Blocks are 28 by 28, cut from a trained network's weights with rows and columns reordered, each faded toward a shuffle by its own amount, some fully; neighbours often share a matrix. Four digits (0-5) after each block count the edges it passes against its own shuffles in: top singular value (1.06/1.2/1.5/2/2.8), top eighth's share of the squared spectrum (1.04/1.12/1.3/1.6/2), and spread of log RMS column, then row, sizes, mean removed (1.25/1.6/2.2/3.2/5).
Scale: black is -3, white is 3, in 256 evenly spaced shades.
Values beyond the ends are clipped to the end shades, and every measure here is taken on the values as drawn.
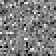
0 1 0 0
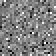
1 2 1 0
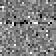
2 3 0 1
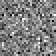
2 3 0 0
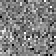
1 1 0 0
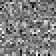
2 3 1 2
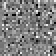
2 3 2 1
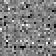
1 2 1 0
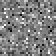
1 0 0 0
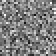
2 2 0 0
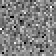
0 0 0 0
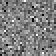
0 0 0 0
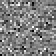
1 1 0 1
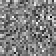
2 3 1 1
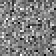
1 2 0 0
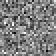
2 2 0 1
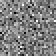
0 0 0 0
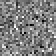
0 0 0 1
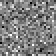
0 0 0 0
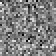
1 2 1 0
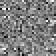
2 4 1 2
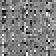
2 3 3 0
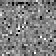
1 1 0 0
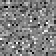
0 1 0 0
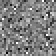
0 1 1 0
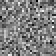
1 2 0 0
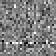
2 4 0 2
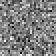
1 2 0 0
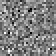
2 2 1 1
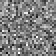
2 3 0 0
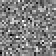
1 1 0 0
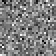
0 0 0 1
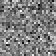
1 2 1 1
